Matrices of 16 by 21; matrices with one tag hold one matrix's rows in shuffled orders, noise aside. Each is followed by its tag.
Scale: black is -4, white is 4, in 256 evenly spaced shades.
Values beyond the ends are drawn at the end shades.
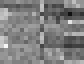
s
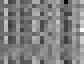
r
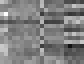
s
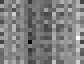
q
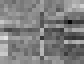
s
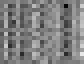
r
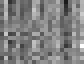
r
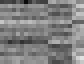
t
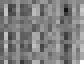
r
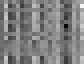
r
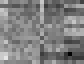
s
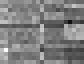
s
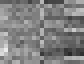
s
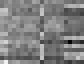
s
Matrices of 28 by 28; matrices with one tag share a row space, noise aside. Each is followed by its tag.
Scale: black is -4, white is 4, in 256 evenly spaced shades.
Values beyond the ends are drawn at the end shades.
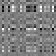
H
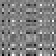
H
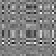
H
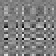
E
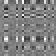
E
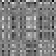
H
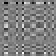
E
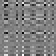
E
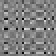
E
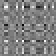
E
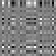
H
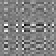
E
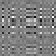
H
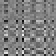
E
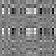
H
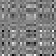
H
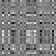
H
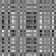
H
